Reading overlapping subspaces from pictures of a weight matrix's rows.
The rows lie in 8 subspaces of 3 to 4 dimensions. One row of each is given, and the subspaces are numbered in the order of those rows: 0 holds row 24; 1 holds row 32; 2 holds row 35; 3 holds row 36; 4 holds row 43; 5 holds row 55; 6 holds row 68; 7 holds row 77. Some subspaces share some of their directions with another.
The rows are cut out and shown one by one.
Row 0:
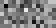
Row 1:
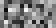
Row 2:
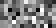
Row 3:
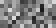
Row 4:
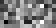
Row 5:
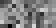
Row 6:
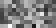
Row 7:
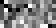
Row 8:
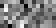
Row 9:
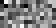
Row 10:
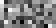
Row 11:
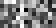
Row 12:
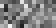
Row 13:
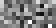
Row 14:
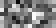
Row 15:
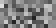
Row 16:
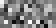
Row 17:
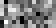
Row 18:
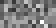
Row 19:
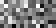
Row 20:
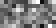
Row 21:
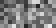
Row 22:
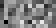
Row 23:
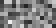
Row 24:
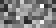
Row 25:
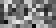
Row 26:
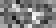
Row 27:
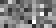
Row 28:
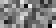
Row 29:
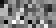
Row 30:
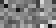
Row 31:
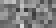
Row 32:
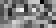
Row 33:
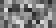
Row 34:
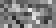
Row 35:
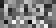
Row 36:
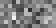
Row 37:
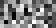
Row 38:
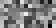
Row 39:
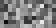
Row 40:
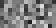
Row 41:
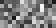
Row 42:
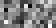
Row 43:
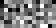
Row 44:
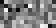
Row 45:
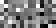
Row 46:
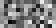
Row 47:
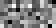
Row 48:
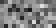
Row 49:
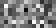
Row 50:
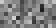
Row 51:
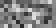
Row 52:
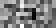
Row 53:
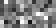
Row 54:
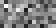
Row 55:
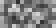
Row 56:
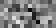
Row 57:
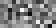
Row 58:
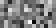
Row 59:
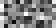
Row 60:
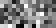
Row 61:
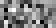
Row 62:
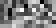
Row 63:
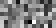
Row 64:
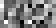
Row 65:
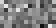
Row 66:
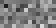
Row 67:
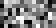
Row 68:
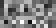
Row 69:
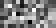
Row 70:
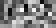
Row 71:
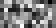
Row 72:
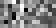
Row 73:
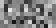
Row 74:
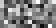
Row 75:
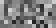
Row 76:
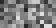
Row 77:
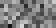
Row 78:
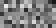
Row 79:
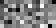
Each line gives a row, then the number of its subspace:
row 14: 5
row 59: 5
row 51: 2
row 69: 3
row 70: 1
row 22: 0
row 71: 2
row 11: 3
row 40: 6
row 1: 3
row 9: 4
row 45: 1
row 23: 4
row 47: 4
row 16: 2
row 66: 6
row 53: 6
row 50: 7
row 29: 2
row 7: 6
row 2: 0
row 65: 6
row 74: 1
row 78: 4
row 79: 4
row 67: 3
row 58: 5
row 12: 7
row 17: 6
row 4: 0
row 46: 4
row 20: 1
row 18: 3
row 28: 5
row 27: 5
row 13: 6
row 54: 6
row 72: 3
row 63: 5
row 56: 2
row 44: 6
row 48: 5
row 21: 1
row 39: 0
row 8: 7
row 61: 3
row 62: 1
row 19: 1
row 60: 7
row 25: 7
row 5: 7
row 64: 0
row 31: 3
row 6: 7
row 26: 5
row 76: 1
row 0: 4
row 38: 5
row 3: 0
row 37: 3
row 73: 0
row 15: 2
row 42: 5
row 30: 1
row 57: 1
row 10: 6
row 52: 3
